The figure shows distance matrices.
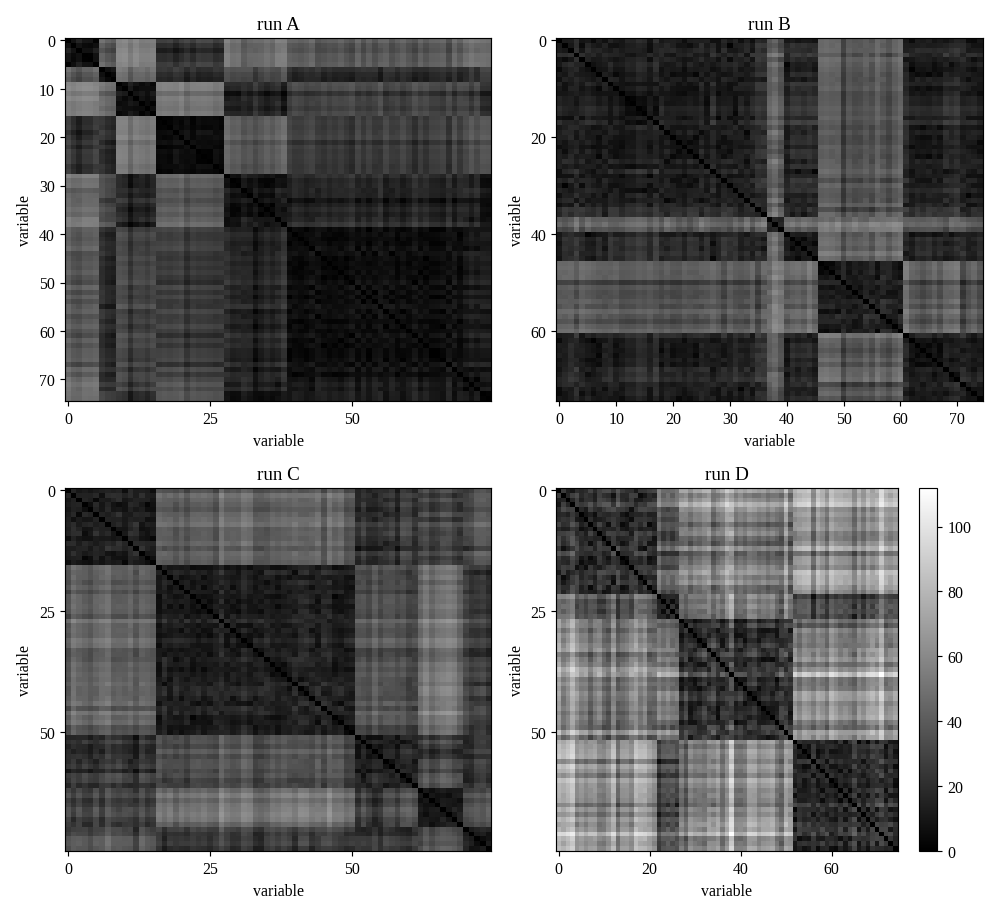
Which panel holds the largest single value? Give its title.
run D
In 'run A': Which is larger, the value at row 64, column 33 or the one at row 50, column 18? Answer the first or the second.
the second
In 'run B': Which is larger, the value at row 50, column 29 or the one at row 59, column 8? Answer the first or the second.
the second
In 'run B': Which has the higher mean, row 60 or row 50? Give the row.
60
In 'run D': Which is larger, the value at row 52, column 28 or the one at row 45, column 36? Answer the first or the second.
the first
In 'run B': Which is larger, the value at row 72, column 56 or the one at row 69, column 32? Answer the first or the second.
the first
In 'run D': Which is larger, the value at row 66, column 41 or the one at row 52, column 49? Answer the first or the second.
the first
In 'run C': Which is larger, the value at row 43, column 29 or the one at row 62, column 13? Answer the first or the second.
the second
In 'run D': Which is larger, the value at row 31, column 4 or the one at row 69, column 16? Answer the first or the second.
the first
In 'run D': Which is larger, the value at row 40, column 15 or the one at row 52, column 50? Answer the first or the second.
the second
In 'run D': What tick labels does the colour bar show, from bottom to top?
0, 20, 40, 60, 80, 100
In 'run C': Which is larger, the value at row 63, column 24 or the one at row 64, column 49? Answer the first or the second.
the first
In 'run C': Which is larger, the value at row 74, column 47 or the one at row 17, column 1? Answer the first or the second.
the second
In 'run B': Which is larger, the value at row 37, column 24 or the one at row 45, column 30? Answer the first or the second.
the first
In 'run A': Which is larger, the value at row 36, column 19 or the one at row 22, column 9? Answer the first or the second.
the second
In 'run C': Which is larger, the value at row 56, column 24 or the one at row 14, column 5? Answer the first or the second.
the first
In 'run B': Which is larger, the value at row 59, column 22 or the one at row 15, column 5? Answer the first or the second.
the first
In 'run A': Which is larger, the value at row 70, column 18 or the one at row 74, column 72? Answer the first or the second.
the first
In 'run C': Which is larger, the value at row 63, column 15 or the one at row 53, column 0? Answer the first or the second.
the first
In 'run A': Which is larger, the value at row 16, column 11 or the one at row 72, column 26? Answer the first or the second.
the first
